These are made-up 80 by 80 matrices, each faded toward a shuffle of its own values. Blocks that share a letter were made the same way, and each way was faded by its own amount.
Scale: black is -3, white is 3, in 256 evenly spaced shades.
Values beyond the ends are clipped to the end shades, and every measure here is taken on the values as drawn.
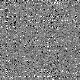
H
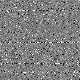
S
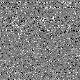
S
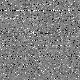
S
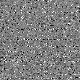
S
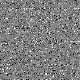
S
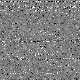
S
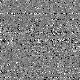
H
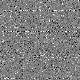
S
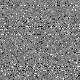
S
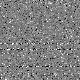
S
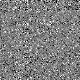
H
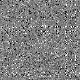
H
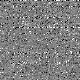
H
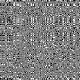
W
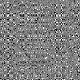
W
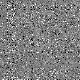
H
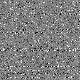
S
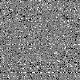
H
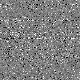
S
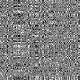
W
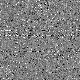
S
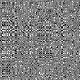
W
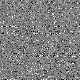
S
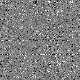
H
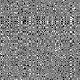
W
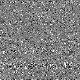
H
